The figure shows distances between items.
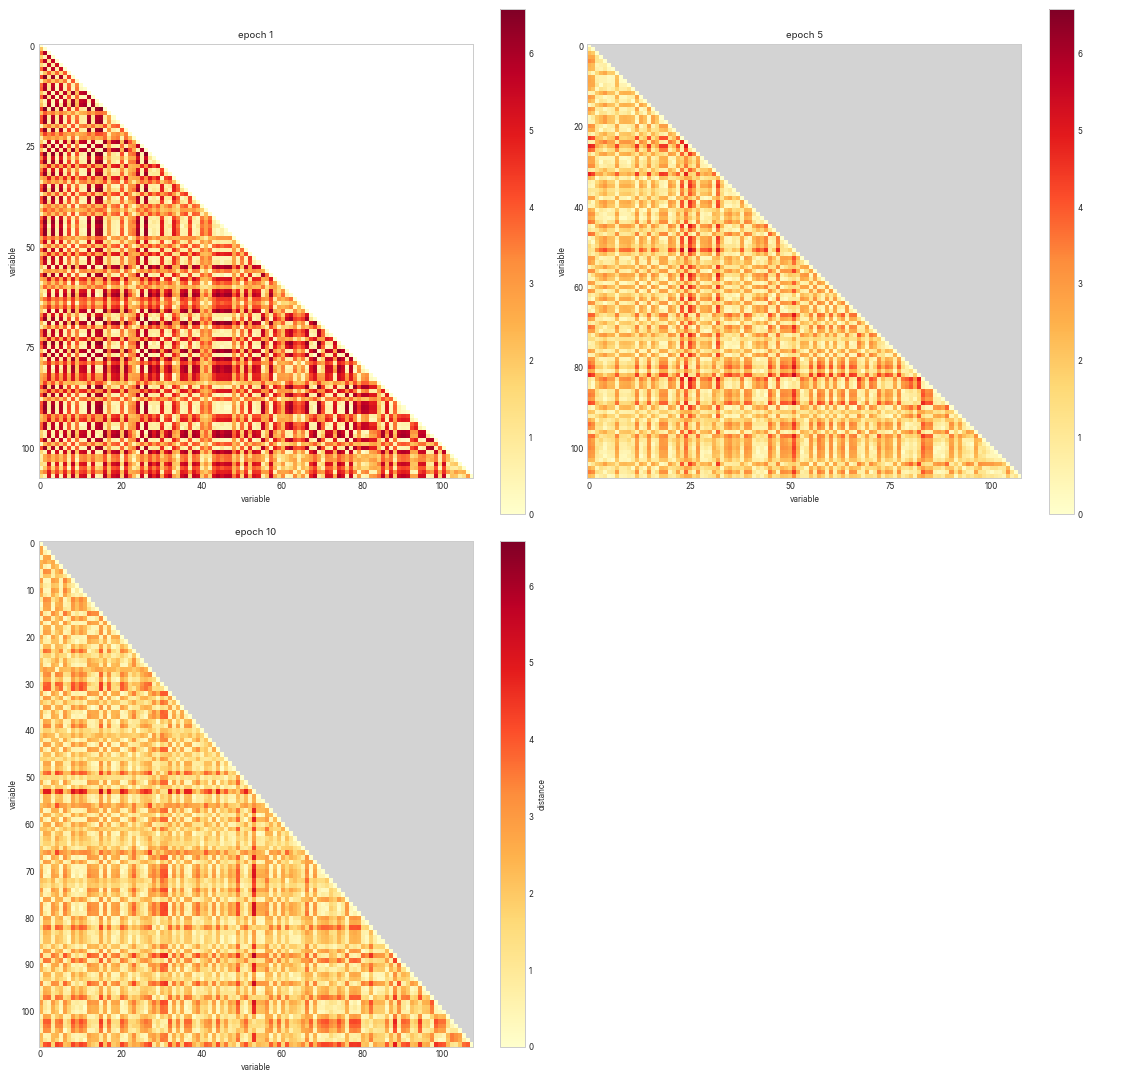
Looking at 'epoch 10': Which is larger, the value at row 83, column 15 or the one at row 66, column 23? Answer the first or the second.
the second
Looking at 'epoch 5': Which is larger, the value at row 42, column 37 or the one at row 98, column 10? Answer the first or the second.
the first
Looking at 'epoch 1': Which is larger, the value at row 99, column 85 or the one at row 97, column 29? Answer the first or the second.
the second
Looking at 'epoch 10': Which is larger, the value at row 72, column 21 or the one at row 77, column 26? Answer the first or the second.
the first
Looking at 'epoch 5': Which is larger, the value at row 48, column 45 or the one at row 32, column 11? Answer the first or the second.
the second
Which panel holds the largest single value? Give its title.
epoch 1
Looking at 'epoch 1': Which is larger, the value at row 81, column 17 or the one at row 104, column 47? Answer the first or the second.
the second
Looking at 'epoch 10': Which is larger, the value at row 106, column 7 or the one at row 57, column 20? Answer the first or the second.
the first
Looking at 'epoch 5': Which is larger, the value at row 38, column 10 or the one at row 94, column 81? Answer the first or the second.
the second
